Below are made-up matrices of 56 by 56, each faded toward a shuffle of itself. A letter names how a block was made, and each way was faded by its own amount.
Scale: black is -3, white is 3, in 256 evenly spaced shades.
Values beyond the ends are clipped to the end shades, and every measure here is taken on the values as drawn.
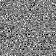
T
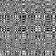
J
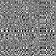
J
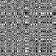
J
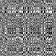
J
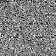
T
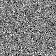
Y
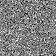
Y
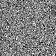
Y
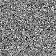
T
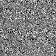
T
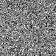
Y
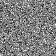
Y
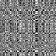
J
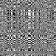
J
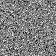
Y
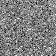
Y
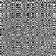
J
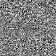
T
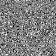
T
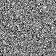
Y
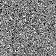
Y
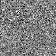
T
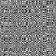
J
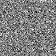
T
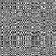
J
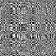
J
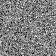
Y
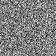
Y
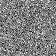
Y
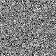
T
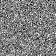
Y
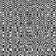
J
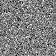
Y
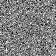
Y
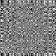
J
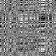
J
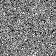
Y
